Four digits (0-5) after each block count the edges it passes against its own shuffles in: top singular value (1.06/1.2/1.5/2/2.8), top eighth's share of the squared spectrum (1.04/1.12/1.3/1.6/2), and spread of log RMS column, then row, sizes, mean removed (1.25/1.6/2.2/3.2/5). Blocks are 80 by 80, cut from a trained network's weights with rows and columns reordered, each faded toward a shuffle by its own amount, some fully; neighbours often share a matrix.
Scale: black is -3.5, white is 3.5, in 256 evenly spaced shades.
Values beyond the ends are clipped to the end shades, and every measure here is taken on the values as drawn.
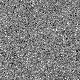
0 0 0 0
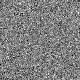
1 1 0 0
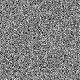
3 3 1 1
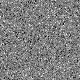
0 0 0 0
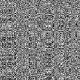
4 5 3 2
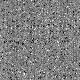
2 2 0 1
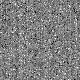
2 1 0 0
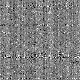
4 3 0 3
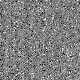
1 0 0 0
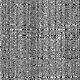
4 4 0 3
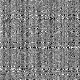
4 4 0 4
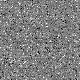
0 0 0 0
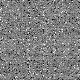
2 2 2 0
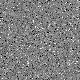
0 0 0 0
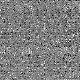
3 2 2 0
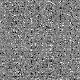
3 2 2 0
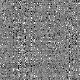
3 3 3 0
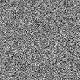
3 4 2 1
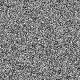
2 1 0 0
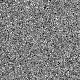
1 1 0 0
